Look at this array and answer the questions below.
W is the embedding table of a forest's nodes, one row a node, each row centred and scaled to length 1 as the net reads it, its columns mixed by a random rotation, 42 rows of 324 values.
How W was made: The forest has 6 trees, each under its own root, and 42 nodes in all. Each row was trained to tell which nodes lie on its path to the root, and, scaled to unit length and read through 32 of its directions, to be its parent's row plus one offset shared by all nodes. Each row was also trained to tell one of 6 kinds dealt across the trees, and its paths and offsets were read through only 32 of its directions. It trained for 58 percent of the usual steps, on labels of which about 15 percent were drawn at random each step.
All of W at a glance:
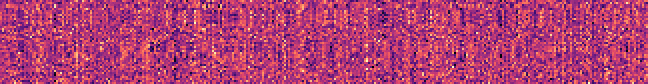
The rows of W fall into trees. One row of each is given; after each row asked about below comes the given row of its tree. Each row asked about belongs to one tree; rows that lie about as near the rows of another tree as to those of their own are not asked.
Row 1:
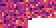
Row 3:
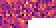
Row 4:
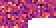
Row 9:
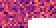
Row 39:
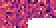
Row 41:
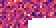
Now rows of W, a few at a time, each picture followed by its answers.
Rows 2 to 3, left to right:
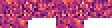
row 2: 3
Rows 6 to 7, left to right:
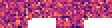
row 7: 39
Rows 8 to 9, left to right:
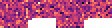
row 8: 9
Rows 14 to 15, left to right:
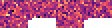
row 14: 3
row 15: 3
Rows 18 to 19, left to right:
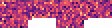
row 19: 41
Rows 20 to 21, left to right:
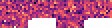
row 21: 4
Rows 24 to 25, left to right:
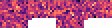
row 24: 4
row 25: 9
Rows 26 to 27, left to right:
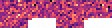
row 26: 41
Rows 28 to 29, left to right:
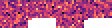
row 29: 4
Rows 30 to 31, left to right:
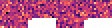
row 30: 9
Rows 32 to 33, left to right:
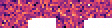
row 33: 41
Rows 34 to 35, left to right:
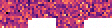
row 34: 9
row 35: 3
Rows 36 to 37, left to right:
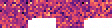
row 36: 4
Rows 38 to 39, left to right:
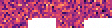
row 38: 9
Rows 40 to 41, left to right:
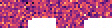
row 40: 41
